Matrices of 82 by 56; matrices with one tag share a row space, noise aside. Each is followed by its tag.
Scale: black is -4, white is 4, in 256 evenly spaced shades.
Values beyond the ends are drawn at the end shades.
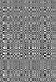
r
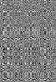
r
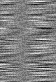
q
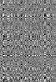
r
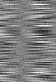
q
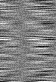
q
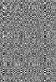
r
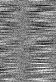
q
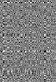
r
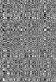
r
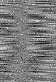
q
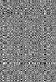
r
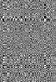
r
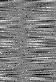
q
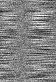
q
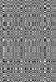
r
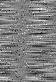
q
